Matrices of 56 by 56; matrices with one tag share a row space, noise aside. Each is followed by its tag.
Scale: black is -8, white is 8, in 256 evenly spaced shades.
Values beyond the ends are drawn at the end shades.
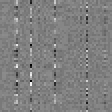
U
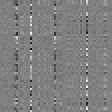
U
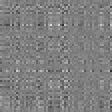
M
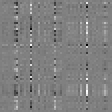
U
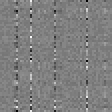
U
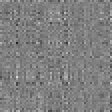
M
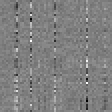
U
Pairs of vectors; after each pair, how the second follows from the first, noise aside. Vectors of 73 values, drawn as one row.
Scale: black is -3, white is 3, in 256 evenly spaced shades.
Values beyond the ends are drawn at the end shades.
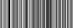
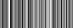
negated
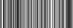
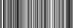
copied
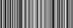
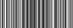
negated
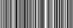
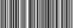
reversed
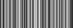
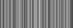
shrunk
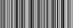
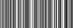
negated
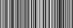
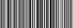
negated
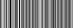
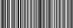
negated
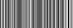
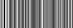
reversed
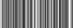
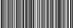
sign-scrambled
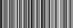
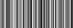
reversed
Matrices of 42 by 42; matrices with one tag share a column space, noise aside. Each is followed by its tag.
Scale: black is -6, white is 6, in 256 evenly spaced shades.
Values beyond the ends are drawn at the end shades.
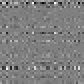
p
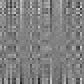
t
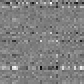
p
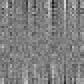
t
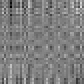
t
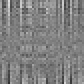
t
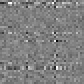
p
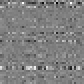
p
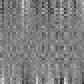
t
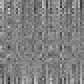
t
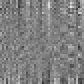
t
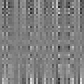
t
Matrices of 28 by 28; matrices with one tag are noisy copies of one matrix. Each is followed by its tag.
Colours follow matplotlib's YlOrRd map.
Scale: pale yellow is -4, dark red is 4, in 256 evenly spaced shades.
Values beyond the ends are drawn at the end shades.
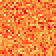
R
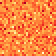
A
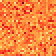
R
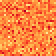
R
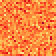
R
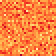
R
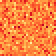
A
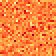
R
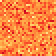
R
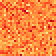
R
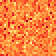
A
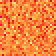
A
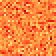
R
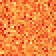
A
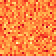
A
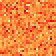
R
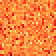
A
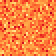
A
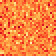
A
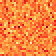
A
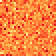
A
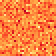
R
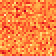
R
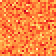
R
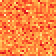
R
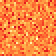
A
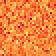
A
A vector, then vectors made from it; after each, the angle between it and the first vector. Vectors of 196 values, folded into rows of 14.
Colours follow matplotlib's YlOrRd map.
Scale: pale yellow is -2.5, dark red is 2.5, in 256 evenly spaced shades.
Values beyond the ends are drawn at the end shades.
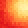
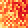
partly opposed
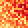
partly opposed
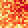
partly opposed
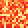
orthogonal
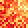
partly aligned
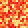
orthogonal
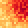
nearly opposite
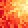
nearly parallel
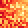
partly aligned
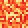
orthogonal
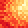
nearly parallel
